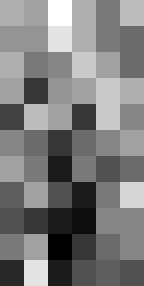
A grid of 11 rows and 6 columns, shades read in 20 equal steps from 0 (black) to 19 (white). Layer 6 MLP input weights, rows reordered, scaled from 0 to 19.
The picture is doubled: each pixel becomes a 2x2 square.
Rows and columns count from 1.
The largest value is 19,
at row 1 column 3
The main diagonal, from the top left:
13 11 10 12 15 12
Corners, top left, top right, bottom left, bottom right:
13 14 3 6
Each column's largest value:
13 17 19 15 15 16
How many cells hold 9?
7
